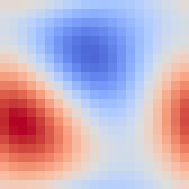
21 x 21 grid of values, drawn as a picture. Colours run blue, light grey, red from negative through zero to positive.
Stripes: none. Ninth with the lowest average: top middle. Lone odd cells: none.
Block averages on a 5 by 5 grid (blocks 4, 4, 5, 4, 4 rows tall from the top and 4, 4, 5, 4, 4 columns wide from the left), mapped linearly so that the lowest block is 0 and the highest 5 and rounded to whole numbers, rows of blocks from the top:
21112 / 21012 / 43124 / 54224 / 43223
